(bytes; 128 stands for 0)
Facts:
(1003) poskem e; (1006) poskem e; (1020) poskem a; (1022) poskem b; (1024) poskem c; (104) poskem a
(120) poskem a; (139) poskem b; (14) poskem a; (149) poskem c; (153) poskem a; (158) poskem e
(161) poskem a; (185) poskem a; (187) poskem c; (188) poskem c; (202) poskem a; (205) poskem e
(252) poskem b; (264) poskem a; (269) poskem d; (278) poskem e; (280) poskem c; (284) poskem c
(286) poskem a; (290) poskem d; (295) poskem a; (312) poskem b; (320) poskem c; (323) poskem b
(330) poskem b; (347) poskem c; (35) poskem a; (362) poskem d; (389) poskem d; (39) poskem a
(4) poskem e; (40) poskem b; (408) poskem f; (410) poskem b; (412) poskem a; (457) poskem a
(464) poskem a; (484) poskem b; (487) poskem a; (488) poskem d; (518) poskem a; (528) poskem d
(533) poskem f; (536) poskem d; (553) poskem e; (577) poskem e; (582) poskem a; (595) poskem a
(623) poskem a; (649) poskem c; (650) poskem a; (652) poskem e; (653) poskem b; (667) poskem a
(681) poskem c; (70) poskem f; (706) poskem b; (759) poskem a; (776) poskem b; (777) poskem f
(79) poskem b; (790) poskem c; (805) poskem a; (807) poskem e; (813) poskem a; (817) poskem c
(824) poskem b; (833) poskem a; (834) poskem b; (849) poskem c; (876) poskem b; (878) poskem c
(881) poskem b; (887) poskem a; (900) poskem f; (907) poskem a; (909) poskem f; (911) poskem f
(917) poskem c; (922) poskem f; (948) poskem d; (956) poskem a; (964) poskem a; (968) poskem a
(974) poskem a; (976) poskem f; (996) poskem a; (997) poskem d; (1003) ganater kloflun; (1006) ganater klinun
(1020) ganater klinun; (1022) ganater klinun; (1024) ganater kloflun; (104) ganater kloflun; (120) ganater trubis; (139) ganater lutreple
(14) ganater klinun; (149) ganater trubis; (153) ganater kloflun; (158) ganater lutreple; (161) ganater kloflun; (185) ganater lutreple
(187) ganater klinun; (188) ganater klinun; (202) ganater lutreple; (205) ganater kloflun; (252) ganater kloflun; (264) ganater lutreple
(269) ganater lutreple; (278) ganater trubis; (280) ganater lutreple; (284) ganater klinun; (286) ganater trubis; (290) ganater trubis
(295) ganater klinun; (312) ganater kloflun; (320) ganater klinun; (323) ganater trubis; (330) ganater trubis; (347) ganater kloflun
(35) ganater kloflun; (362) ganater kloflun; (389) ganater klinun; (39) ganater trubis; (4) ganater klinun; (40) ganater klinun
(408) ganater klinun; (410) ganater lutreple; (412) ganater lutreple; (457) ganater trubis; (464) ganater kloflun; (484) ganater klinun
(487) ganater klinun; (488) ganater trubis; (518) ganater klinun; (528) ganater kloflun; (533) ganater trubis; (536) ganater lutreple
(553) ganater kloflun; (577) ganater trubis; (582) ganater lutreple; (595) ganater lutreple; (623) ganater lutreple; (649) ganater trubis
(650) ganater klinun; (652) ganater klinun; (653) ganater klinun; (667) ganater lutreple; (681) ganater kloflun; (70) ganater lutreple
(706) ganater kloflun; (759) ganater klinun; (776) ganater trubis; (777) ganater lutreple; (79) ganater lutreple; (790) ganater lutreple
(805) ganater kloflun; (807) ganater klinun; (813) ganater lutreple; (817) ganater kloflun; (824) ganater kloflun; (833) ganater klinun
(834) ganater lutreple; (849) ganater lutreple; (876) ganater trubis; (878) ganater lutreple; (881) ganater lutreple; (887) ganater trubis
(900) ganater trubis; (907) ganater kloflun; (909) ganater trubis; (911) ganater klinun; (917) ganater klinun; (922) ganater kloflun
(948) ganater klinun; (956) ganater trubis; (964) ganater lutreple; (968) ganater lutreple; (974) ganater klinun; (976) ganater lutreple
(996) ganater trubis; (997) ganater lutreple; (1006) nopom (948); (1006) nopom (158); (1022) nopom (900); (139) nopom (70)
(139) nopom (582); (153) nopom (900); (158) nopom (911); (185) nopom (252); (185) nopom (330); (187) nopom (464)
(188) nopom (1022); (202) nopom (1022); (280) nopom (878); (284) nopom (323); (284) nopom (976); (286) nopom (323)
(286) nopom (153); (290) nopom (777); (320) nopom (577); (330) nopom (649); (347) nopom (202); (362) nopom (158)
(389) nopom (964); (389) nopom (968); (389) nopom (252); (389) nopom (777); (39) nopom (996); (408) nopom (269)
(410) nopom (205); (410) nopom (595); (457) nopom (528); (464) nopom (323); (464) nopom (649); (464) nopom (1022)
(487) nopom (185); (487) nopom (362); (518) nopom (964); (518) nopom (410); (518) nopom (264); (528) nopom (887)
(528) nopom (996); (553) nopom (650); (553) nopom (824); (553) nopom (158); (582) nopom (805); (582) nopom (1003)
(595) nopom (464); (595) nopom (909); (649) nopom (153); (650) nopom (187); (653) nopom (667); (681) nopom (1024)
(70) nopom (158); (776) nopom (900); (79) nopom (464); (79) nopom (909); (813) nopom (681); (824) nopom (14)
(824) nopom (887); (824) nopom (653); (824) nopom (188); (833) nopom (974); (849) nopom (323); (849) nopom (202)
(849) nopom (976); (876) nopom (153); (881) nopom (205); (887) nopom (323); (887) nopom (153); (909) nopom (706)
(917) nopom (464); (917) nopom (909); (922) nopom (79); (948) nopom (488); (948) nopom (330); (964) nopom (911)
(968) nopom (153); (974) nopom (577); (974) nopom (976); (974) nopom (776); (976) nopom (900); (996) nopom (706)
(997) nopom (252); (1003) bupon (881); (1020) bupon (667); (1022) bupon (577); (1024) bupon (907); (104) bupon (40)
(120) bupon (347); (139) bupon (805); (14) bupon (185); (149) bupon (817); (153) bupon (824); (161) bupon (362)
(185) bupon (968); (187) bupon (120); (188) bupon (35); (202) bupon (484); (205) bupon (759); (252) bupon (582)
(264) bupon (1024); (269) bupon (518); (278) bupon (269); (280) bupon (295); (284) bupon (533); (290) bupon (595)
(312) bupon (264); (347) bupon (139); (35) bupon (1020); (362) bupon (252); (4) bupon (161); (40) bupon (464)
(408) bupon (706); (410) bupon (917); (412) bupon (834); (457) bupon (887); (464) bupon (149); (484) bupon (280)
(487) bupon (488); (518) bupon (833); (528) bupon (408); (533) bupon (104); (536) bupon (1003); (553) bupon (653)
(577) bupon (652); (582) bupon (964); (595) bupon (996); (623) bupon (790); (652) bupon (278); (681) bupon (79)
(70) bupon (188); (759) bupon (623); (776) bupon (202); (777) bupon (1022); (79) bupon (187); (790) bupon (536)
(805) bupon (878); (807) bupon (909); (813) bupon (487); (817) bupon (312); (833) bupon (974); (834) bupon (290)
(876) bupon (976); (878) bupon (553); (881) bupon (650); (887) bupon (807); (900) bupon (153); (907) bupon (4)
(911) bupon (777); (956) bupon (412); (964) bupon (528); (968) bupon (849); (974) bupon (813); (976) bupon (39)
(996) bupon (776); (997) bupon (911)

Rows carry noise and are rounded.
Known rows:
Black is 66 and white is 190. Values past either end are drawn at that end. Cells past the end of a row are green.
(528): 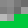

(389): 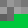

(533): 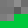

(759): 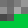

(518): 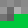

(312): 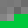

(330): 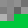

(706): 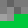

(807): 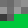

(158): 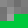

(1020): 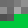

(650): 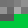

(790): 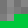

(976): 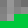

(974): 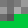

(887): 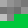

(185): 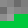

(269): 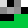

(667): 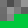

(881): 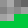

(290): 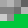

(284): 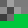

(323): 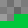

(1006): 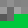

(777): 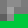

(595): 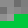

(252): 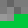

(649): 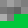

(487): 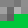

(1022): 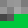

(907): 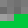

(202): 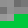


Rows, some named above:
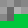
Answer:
(833)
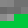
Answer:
(464)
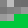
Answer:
(849)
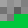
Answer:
(577)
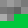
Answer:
(649)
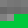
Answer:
(104)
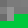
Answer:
(70)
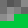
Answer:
(582)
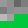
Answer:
(813)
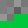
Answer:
(900)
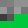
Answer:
(652)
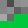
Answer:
(488)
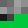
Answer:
(911)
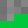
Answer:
(790)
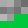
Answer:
(553)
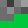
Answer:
(805)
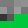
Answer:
(652)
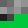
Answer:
(911)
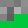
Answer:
(487)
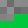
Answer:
(205)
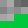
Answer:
(881)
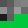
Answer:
(40)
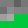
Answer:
(964)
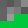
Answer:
(264)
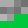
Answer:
(553)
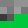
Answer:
(652)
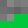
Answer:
(817)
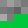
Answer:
(649)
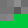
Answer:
(533)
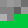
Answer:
(909)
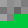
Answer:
(278)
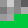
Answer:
(997)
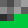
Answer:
(14)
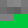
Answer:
(149)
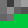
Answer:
(1003)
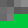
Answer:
(1024)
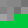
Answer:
(824)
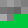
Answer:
(649)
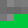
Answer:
(817)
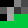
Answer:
(878)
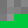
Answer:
(790)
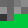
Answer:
(4)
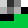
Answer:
(408)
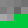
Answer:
(362)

